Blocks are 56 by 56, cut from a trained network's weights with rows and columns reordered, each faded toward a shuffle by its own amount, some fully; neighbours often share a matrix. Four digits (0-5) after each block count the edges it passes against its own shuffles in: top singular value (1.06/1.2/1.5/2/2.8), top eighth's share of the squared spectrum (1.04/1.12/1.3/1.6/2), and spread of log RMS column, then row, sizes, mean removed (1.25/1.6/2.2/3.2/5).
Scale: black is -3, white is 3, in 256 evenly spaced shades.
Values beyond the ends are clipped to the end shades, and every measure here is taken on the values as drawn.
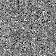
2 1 0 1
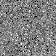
2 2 1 1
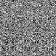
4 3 1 2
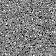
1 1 0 1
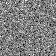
1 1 0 0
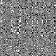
4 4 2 2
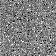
0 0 0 0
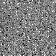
0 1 0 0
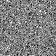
0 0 0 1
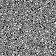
0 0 0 0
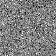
1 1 0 0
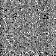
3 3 1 2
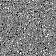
1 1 0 0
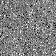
0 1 0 0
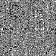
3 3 0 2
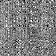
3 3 1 2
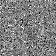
1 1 0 0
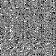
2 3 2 2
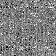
2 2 0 1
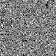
3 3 1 1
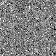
2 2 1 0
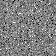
0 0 0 0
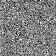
0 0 0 0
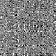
3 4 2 2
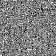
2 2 0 1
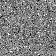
0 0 0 0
